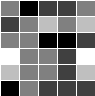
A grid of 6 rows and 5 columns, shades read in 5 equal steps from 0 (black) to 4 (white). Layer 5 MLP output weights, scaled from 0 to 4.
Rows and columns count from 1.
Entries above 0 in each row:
4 5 3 5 5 4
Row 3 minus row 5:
-1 0 -2 -1 -2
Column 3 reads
1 3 0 2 2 1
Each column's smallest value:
0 0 0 0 1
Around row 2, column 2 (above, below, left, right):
0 2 1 3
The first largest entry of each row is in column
1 3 1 1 1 2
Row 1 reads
2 0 1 1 2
